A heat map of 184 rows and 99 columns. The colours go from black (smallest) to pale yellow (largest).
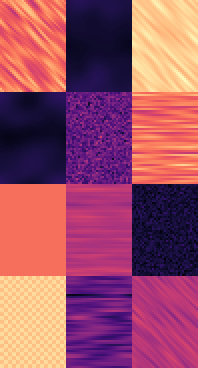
The table splits into 4 rows of 3 panels. Panel 1,1: high, slanting down to the right. Panel 1,2: very low, smooth, faint in contrast. Panel 1,3: very high, slanting down to the right, faint in contrast. Panel 2,1: very low, smooth, faint in contrast. Panel 2,2: low, fine-grained. Panel 2,3: high, streaked across. Panel 3,1: high, flat. Panel 3,2: middling, streaked across, faint in contrast. Panel 3,3: very low, fine-grained, faint in contrast. Panel 4,1: very high, checkered, faint in contrast. Panel 4,2: low, streaked across. Panel 4,3: middling, slanting down to the right, faint in contrast.
